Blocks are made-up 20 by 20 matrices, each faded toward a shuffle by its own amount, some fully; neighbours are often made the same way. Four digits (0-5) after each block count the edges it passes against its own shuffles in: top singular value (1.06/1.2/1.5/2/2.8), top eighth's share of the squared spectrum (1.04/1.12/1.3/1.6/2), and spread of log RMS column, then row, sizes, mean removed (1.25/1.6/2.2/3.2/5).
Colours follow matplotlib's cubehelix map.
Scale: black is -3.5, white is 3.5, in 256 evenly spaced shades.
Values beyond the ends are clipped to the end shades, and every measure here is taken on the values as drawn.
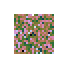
0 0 0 0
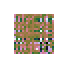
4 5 2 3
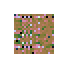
3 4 1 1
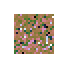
1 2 0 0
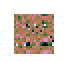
3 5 1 1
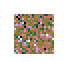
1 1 0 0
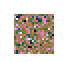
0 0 0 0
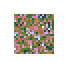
0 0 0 0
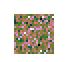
1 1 0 0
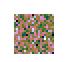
0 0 0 0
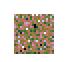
0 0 0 0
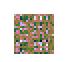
3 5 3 1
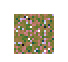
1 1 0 0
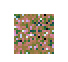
0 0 0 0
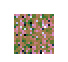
3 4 1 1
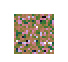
2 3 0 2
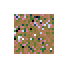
1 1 0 0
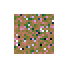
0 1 0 0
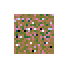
1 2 0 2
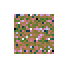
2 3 0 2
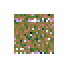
2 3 0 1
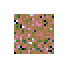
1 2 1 0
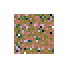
0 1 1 0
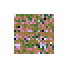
2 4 1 2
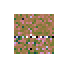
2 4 0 1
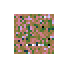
2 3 0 1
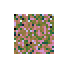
0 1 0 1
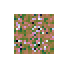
1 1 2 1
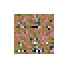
2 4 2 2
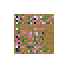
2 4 2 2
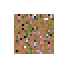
1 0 0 0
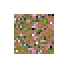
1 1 0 0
